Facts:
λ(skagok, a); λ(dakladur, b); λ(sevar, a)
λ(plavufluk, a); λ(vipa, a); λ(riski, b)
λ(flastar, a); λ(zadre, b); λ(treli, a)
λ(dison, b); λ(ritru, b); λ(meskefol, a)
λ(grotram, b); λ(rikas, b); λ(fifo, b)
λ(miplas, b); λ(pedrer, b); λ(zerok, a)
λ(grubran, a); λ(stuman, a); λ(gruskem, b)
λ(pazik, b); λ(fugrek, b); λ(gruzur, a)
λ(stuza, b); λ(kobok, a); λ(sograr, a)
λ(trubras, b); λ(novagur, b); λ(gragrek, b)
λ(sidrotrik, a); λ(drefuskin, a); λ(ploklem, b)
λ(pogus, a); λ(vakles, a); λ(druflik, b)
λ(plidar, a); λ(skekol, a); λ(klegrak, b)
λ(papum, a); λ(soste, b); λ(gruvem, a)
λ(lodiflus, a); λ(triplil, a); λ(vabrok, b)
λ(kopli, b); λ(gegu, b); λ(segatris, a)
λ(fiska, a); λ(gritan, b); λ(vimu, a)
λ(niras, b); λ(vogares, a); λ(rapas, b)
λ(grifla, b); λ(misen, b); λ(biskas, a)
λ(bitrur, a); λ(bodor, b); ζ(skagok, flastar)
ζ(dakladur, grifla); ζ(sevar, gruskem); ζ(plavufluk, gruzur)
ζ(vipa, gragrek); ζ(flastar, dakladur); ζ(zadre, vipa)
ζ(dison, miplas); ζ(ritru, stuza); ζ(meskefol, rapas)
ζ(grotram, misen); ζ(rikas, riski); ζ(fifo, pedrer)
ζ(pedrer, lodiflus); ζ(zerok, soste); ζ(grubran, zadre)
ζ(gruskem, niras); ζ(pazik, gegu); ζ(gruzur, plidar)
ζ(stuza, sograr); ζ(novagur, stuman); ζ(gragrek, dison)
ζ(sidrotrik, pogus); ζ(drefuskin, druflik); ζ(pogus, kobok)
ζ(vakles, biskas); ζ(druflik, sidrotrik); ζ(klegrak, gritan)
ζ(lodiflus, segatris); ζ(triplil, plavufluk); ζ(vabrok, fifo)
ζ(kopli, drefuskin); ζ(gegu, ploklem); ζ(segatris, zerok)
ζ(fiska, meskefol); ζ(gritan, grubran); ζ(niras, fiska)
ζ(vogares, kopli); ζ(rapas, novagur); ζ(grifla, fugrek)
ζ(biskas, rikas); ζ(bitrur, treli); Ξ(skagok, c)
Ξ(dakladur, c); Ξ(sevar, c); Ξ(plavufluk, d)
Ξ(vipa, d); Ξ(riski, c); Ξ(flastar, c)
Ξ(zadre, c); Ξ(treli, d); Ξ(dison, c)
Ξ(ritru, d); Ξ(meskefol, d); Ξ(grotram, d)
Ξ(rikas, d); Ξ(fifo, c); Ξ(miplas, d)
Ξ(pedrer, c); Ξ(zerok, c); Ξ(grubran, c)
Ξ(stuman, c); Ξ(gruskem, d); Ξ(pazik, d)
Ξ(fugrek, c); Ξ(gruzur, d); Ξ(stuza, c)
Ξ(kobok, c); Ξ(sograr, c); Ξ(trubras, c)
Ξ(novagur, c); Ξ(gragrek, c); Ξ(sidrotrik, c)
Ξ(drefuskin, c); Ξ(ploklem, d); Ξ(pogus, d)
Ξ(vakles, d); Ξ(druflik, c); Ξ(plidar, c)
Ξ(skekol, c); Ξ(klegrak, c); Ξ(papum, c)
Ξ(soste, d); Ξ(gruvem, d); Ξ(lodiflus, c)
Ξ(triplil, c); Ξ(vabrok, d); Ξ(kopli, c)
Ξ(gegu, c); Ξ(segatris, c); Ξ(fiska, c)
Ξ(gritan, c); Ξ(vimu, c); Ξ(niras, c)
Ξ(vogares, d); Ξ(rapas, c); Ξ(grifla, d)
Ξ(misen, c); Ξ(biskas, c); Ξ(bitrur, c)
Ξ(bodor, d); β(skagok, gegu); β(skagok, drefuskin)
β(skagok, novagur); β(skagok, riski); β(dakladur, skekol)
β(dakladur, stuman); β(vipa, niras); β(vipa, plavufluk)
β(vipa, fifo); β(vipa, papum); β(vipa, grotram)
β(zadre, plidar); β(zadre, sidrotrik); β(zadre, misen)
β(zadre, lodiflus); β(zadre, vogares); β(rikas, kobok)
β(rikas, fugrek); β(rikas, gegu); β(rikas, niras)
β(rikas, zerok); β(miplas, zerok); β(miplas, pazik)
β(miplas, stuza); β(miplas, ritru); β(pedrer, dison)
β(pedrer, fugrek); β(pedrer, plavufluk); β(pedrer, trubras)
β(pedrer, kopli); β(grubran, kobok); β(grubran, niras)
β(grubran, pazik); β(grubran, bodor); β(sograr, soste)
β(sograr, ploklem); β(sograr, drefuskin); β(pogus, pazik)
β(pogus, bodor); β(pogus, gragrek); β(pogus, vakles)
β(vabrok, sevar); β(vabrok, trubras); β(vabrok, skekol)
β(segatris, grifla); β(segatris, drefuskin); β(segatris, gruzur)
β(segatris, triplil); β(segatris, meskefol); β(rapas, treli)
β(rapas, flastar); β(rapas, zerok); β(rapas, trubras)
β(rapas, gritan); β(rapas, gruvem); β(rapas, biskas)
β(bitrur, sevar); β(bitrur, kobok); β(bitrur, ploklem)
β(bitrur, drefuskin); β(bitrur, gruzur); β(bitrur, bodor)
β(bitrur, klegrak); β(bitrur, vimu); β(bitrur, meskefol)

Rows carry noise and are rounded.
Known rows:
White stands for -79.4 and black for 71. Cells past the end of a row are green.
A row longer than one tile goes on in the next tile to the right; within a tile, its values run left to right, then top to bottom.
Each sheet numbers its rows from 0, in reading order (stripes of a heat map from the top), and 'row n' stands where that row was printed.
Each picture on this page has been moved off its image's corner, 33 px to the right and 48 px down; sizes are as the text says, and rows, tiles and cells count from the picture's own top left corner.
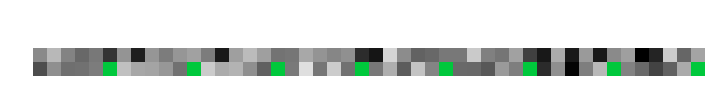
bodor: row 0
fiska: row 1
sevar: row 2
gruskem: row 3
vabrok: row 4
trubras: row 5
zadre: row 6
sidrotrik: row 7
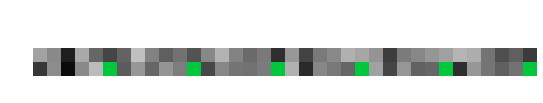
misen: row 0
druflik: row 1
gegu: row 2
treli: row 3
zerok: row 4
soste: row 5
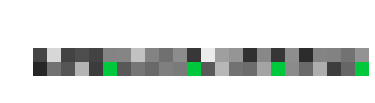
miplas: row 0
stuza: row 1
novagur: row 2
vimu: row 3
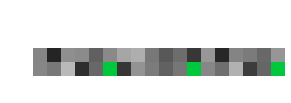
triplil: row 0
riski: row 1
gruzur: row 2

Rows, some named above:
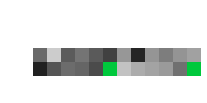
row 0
gragrek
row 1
fiska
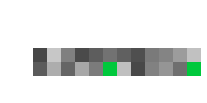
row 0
rikas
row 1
skekol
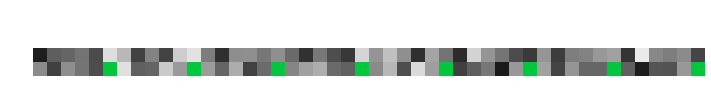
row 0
vipa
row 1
stuman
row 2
vakles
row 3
sograr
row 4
rapas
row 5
klegrak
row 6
zerok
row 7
gritan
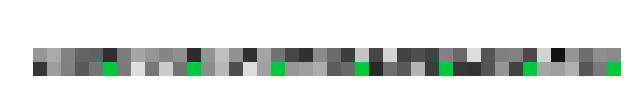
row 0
grifla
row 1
gruskem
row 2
rapas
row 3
skagok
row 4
miplas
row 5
dison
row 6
meskefol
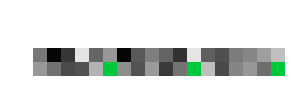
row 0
vogares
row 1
grubran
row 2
skekol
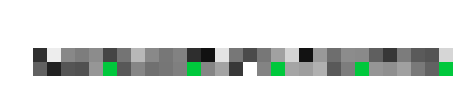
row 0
gritan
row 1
pazik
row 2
dakladur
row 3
meskefol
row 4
pogus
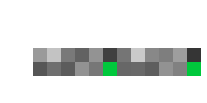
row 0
fugrek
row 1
kopli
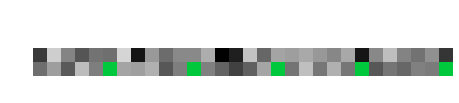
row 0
pedrer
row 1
meskefol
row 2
plidar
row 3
niras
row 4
stuza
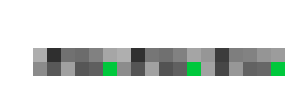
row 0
kobok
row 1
kobok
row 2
zerok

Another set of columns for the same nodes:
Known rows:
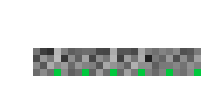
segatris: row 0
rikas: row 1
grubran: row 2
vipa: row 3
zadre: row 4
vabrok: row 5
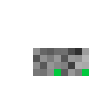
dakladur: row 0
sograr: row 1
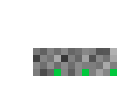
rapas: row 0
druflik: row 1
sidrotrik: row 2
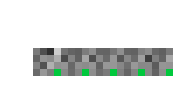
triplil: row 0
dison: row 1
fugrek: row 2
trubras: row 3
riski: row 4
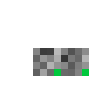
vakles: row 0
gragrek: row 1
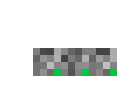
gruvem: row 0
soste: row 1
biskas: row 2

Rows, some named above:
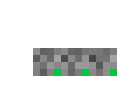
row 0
trubras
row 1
fugrek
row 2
novagur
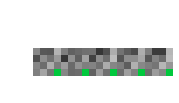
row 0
vogares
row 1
rikas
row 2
pogus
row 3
fiska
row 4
kobok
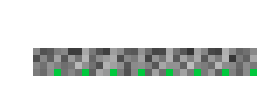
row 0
vabrok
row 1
treli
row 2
stuman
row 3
grifla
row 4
grubran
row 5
skagok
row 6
zerok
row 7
druflik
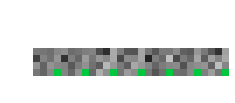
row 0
niras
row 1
misen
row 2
skekol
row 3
plidar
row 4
miplas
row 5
klegrak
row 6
skagok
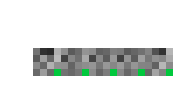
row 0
bitrur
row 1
pazik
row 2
kopli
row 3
pedrer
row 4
sevar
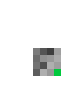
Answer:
stuman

